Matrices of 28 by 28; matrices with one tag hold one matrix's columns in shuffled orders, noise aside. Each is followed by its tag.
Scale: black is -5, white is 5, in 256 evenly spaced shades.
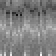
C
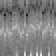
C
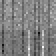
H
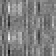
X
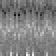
C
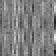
X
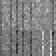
H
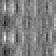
X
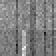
H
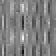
X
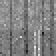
H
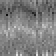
C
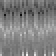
C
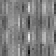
X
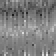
C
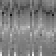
C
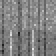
H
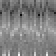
C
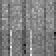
H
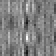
X
